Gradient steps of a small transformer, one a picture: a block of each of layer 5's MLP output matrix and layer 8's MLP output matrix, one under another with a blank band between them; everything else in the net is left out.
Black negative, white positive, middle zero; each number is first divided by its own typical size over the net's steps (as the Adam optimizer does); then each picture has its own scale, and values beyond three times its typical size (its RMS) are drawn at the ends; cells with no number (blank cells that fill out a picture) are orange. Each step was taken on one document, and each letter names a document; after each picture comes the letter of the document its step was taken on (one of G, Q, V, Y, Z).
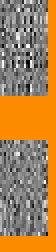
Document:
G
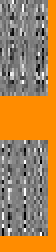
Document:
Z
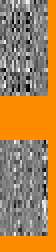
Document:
G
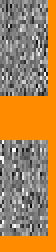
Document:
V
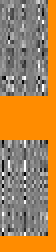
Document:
Z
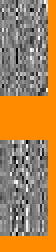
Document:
V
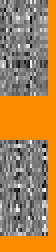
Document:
G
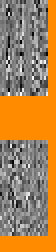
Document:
V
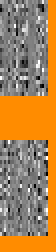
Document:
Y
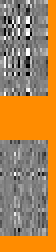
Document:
G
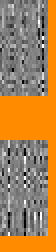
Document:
Z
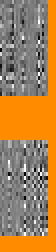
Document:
Z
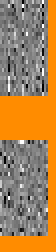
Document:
Y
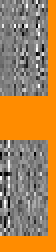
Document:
Y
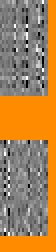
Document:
Y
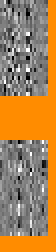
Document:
G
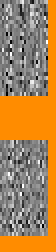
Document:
V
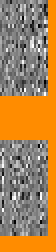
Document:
V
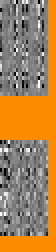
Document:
Y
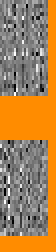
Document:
Y
